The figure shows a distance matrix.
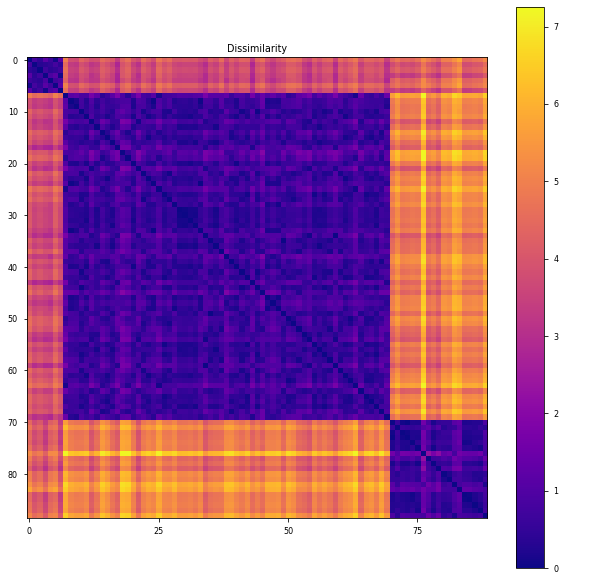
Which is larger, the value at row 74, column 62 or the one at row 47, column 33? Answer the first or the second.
the first
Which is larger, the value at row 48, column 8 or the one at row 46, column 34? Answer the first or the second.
the second
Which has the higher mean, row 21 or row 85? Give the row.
85
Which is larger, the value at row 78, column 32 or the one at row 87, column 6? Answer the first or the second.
the first
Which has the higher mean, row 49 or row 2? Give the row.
2
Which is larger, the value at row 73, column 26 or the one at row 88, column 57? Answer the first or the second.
the second
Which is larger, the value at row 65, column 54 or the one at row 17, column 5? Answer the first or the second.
the second
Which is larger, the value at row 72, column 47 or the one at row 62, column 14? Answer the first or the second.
the first
